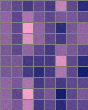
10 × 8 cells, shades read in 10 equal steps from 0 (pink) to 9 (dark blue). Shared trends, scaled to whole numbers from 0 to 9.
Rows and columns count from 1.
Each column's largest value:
5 6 7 8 7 9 6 9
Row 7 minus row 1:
0 -1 0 2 0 1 0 1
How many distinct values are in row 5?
4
